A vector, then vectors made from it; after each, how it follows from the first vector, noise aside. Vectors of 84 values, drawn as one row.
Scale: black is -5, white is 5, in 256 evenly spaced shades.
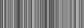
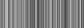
reversed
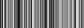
scaled up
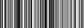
scaled up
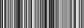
scaled up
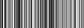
scaled up
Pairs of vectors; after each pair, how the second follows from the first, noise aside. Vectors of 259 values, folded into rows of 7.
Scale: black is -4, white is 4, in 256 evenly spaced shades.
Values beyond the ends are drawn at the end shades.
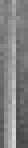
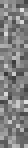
shuffled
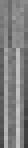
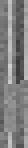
wrapped around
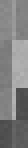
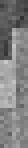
reversed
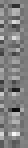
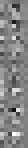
sign-scrambled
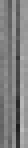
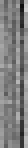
wrapped around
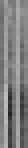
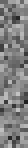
shuffled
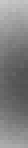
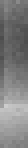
wrapped around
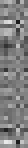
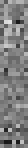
sign-scrambled
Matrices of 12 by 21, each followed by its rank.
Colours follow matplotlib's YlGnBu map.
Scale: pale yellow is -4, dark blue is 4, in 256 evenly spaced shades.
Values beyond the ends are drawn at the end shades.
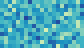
full rank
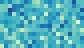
full rank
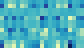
two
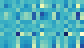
two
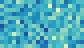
full rank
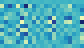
two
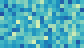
full rank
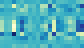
two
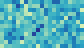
full rank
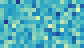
full rank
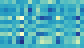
two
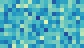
full rank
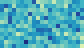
full rank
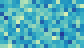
full rank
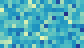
full rank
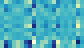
two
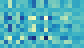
two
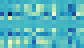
two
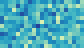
full rank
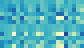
two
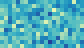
full rank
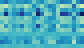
two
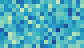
full rank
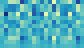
two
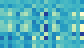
two
